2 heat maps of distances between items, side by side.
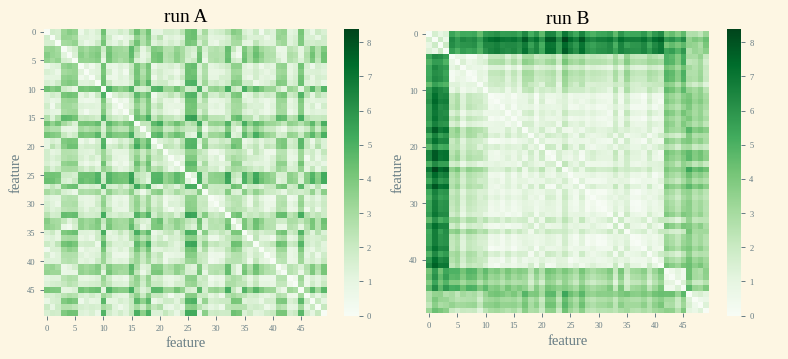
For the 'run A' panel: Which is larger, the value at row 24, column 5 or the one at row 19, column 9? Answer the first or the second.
the first
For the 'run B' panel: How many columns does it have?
50
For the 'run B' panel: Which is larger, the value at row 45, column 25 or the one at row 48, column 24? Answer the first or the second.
the second
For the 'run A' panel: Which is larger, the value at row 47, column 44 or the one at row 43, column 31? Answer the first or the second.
the first
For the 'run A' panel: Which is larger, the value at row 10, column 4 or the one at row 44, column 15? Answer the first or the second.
the second
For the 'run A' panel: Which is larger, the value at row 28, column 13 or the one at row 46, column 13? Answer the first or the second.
the first
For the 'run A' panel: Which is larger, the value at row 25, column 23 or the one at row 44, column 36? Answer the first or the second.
the first
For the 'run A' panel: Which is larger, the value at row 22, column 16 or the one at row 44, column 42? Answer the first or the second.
the first
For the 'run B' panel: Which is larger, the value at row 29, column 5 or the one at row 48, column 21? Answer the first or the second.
the second
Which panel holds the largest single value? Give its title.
run B
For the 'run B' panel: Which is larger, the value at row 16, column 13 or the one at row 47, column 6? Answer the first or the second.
the second
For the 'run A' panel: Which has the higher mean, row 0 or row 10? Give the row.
10
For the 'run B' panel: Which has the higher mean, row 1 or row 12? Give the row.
1
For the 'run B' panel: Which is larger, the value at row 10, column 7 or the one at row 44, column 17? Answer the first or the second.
the second
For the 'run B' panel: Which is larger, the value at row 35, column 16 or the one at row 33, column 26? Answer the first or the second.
the first
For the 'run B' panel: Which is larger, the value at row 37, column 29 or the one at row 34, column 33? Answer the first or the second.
the second
